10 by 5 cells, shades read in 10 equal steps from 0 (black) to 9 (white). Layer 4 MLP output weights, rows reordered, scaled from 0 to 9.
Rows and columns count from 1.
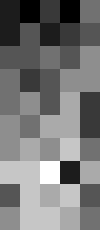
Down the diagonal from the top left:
1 3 4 5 2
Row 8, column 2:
7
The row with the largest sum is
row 8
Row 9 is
3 7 6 7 3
